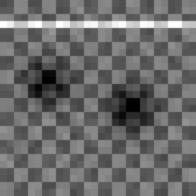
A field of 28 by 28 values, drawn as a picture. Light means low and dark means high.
Slope: none. Bumps: two. Odd lines: row 4.
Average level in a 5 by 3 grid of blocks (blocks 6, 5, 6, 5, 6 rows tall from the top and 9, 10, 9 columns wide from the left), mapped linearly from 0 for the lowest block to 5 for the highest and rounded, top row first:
0 0 0
4 3 2
5 5 4
2 3 3
2 2 2
